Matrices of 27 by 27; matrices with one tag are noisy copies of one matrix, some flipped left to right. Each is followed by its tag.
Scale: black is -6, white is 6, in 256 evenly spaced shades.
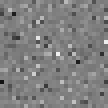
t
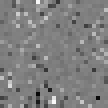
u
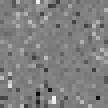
u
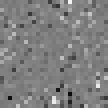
u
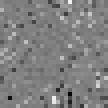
u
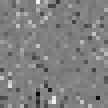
u
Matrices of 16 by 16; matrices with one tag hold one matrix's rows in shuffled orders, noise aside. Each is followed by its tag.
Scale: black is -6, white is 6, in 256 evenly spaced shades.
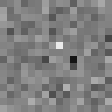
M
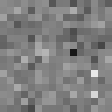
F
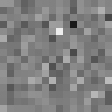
M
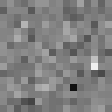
F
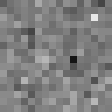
F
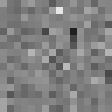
M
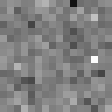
F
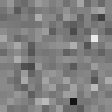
F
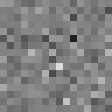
M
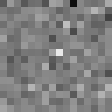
M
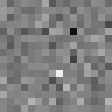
M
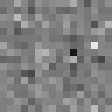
F
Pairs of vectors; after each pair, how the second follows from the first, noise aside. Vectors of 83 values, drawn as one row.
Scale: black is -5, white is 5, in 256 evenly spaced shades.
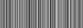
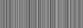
shrunk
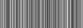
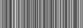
reversed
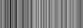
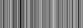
shuffled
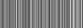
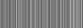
shrunk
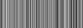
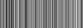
reversed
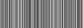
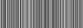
reversed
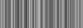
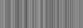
shrunk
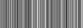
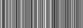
reversed
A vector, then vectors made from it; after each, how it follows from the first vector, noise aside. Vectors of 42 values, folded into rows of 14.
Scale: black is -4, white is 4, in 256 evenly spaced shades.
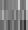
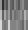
reversed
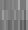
shrunk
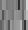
sign-scrambled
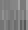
shrunk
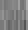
shrunk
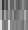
reversed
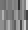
sign-scrambled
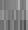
shrunk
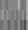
shrunk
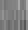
shrunk
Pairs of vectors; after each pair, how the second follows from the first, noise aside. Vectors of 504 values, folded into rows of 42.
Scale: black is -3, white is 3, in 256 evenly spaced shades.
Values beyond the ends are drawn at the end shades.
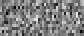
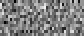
wrapped around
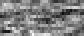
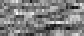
wrapped around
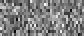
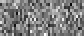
wrapped around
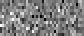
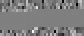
partly zeroed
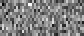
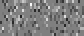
partly zeroed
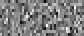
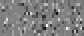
partly zeroed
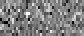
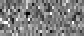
negated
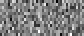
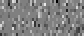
partly zeroed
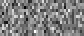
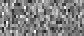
sign-scrambled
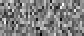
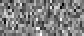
negated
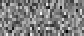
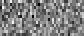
wrapped around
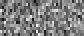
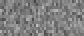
shrunk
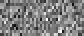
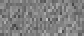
shrunk
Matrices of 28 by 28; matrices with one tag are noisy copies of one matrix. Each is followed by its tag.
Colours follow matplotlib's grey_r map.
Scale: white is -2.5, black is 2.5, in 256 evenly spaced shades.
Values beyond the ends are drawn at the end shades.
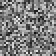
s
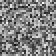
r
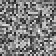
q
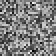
q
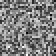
r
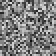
s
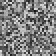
s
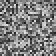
q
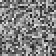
r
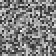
r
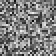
q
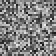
q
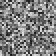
s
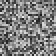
q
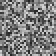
s
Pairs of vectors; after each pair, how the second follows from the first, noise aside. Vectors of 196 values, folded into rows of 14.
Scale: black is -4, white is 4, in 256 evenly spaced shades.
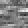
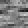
negated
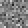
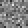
negated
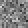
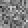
reversed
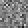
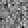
sign-scrambled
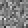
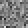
negated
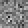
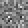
negated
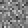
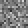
reversed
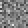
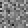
negated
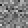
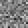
reversed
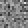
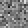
sign-scrambled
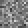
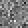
sign-scrambled
